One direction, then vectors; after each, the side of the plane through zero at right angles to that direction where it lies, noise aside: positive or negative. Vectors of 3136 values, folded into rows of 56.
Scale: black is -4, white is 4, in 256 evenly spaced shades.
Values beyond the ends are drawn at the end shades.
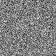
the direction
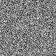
positive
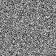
positive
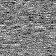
positive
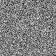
positive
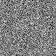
positive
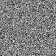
positive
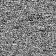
negative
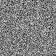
positive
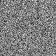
negative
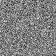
positive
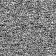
negative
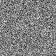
positive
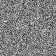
positive
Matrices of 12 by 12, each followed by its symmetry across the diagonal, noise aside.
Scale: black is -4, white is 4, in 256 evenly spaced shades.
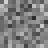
neither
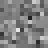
antisymmetric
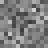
symmetric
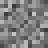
symmetric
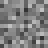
antisymmetric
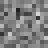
neither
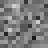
neither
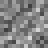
symmetric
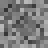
symmetric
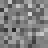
antisymmetric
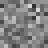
neither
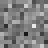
antisymmetric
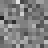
antisymmetric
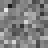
antisymmetric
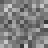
symmetric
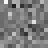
neither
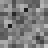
symmetric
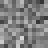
antisymmetric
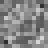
symmetric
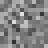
symmetric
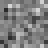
antisymmetric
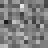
antisymmetric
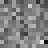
neither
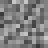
antisymmetric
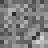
symmetric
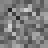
symmetric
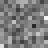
neither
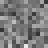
neither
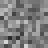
neither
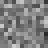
neither
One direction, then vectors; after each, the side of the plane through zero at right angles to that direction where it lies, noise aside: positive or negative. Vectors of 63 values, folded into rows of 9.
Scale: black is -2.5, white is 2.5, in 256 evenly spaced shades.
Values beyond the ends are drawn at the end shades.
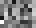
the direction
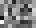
positive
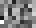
positive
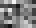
negative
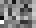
positive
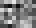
negative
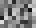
positive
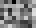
positive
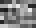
negative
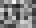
negative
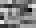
positive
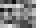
positive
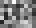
negative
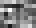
negative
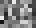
negative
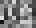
negative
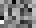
positive
